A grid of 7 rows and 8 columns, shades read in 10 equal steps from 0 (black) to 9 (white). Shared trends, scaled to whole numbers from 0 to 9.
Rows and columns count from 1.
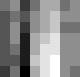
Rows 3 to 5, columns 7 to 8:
4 4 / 5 5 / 5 5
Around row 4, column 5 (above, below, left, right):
6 8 6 8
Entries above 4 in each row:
4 5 4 6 5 5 4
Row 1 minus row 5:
1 1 1 -2 -2 -2 -1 0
